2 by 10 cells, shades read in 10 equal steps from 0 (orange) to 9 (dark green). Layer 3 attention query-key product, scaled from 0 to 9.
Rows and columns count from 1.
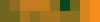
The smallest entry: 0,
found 2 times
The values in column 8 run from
4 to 5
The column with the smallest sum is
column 10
